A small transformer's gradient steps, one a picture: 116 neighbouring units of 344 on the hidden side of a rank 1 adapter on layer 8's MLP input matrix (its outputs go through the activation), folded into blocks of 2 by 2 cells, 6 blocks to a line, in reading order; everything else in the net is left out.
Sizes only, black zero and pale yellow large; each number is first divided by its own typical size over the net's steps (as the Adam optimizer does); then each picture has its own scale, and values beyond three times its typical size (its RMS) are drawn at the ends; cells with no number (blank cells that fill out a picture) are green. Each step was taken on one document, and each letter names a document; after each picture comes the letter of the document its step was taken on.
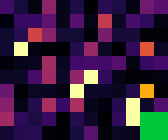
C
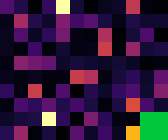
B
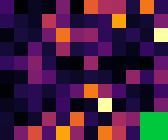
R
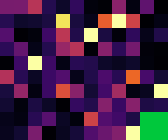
R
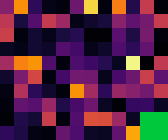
R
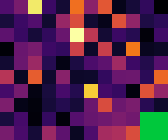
R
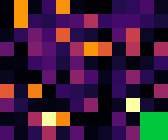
B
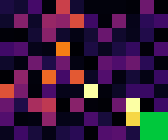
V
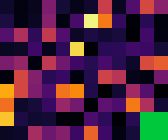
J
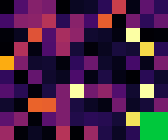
C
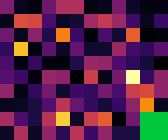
B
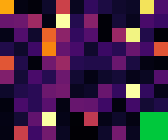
B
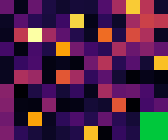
J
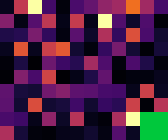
C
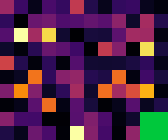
J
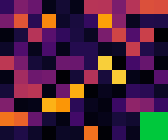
J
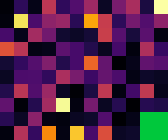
J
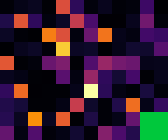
V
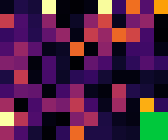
J
